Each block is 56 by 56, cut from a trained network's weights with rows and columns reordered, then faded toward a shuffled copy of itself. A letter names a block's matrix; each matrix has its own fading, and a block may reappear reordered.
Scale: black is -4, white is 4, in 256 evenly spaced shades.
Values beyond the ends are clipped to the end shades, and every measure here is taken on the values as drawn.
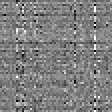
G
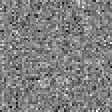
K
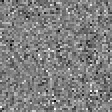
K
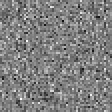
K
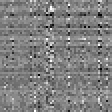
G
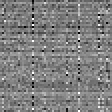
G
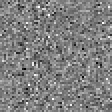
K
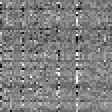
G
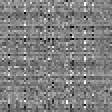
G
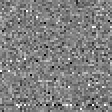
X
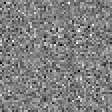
K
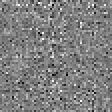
X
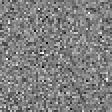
K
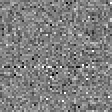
X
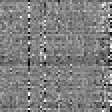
G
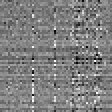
G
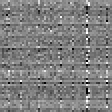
G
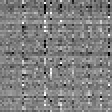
G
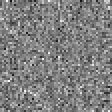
K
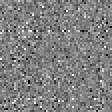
X
